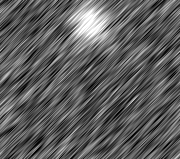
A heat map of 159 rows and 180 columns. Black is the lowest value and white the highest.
The ninth with the highest average is the top middle. One bump rises in the top middle. The grain runs diagonally up to the right. No row or column stands out.
